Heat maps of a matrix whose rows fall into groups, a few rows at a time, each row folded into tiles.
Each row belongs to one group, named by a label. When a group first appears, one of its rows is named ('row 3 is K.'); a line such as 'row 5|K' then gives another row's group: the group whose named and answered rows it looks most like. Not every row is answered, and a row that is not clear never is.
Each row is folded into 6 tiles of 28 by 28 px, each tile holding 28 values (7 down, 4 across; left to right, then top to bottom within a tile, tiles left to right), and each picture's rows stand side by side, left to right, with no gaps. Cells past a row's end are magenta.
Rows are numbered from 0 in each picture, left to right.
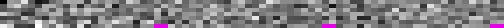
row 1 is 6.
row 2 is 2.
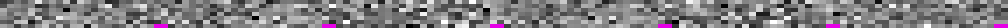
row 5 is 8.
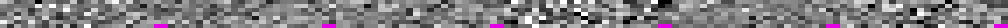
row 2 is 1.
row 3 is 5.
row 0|8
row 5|1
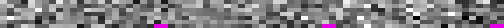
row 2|5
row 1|5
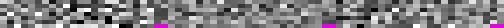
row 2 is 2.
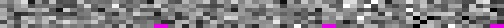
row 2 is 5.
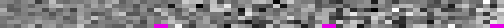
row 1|1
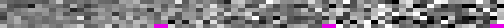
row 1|6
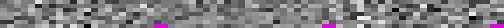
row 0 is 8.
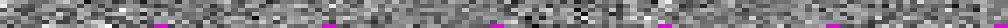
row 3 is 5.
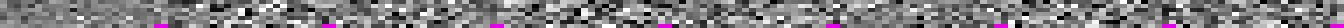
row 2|8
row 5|5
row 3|1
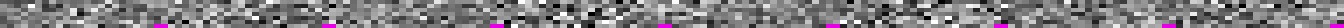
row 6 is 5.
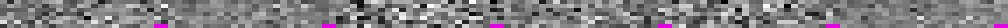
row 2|2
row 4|2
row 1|8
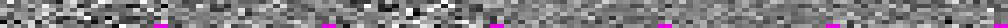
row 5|8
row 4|6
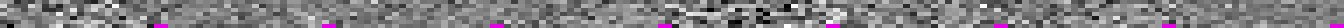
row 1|5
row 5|1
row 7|8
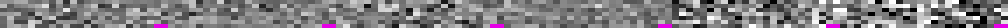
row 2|1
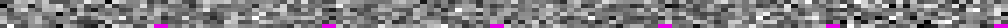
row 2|1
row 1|2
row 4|2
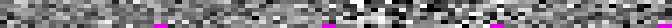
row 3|8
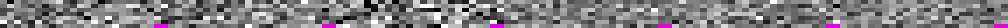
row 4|6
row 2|2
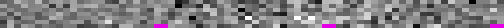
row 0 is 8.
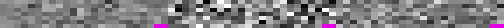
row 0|1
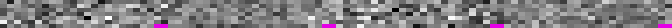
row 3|6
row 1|5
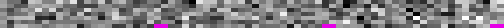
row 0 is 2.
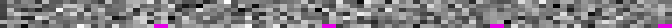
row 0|2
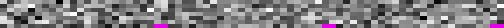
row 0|5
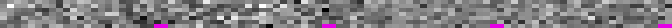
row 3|6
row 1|2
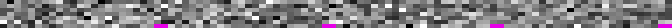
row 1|6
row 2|8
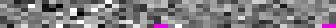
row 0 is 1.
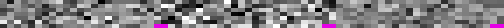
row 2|1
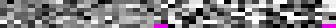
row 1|5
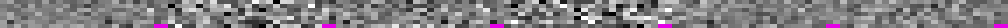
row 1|1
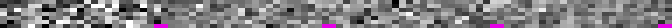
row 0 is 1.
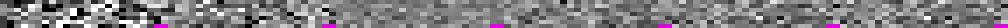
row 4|6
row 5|6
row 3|5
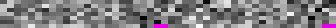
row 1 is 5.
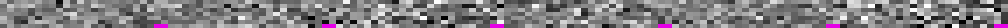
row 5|5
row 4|6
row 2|6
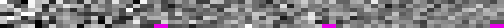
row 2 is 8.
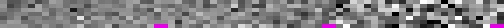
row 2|1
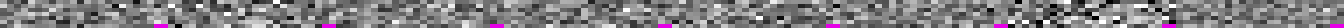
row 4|6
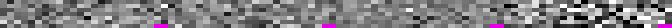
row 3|5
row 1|1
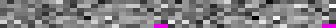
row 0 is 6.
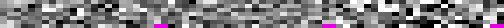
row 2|1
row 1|2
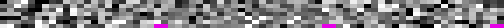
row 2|1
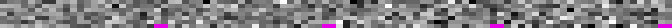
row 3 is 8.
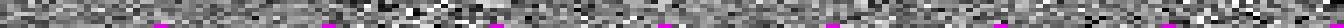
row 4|1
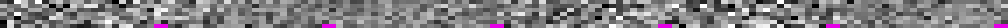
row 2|8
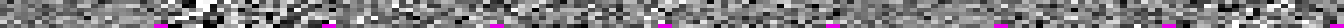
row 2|5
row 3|5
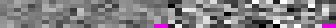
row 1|1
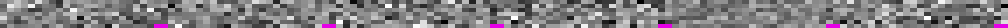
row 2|8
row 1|1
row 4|2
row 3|8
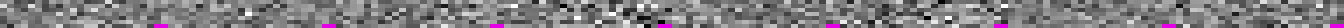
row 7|1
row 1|1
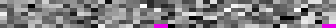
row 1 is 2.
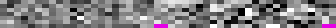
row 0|5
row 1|1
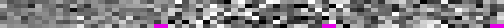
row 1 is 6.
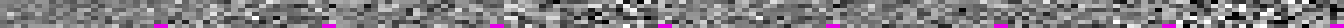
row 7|8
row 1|6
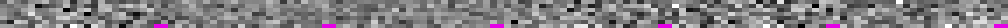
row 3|8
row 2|2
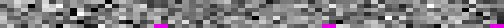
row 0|1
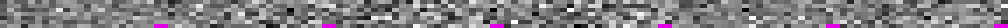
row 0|2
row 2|2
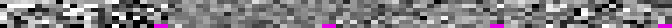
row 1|1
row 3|1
